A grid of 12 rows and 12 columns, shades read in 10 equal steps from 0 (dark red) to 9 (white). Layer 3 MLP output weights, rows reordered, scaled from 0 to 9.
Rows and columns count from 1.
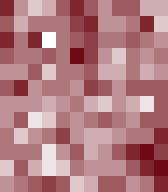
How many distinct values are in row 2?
7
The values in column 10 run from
1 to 6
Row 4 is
3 4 4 3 4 0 2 5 7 4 5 4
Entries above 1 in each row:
10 10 10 11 12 11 12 12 11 10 10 11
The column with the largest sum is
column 4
